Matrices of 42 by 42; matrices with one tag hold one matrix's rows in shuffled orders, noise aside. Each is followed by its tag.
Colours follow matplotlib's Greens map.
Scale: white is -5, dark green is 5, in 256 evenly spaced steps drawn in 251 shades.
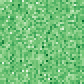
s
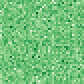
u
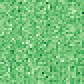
s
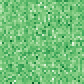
u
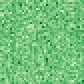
s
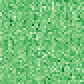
u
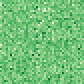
u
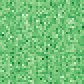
s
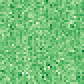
s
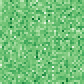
u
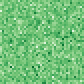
u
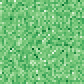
u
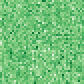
u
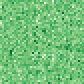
u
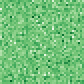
u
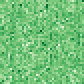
s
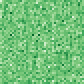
u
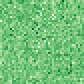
u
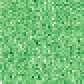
u
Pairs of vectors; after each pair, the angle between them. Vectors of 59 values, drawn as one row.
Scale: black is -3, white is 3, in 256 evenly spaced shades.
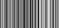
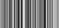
orthogonal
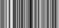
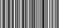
orthogonal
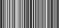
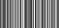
partly aligned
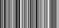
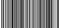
partly opposed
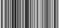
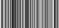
nearly parallel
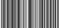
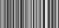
orthogonal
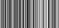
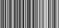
nearly parallel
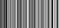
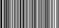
partly aligned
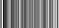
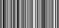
partly aligned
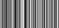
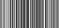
partly opposed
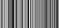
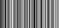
partly opposed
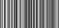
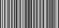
nearly parallel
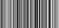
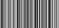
nearly parallel
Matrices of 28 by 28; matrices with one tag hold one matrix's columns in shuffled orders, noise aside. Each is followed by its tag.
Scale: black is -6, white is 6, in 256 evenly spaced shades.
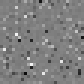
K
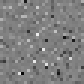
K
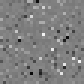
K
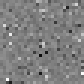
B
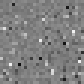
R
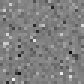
B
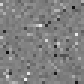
B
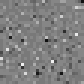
K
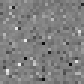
R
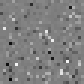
R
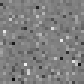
R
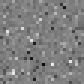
R
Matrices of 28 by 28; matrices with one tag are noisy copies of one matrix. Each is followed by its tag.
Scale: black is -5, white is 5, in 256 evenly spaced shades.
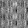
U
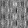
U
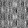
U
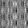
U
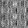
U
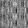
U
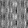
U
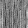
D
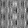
U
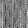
D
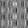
U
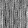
D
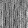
D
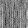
D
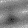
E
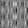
U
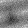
E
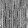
D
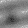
E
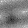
E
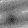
E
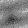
E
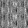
U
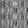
U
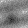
E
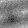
E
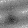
E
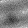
E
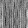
D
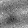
E
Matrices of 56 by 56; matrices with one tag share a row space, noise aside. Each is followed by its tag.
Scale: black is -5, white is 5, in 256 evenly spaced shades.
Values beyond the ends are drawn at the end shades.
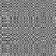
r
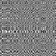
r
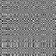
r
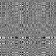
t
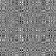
t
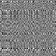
r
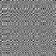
r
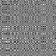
r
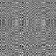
t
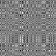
t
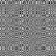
t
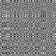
r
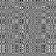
t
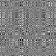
t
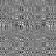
t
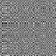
r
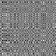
r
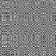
r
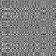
r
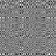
t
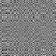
r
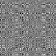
t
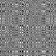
t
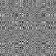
t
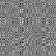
t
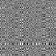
t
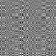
t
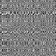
r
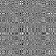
t
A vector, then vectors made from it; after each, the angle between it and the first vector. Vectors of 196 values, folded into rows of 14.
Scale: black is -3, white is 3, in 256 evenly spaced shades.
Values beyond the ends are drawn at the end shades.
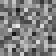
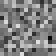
nearly parallel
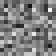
partly opposed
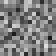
nearly parallel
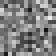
orthogonal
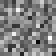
nearly opposite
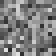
partly opposed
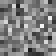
partly aligned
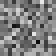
nearly opposite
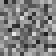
nearly opposite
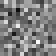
nearly parallel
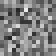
nearly parallel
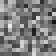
orthogonal
